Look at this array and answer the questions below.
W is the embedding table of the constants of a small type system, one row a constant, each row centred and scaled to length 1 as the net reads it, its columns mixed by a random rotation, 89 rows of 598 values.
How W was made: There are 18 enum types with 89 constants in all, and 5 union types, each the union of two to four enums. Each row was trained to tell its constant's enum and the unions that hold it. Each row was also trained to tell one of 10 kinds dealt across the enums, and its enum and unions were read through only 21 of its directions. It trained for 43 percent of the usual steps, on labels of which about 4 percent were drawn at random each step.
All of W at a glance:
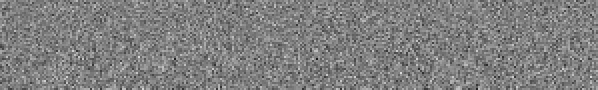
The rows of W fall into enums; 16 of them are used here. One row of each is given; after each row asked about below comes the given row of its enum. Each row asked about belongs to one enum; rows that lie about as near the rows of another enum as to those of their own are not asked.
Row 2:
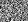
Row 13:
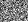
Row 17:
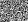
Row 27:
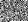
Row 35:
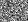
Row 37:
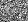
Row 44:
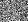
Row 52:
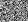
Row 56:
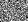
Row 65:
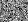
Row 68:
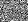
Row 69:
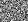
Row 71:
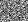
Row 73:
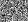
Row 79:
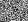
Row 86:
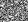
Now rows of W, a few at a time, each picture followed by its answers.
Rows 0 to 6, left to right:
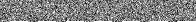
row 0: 52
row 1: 2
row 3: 44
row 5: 52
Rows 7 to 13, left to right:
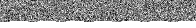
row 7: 65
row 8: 68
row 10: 37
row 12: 35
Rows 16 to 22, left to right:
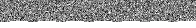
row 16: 79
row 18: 86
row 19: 73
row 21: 35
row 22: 52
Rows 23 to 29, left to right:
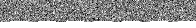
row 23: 27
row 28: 37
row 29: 52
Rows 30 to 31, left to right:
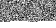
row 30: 79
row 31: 44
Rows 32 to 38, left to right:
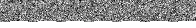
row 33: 68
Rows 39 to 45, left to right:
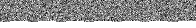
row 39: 52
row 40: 37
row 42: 2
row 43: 2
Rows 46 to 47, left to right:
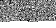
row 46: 86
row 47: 68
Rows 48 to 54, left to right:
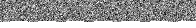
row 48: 44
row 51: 37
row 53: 79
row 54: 13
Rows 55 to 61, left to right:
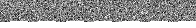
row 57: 79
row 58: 68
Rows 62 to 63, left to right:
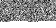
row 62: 2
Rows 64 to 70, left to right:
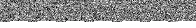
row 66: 86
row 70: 35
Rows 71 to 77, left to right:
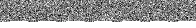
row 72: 65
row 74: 13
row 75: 35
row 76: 27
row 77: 71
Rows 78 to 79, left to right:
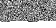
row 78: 13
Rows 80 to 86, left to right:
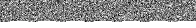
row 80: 68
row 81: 13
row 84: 27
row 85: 79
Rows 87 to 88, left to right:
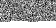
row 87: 35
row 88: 86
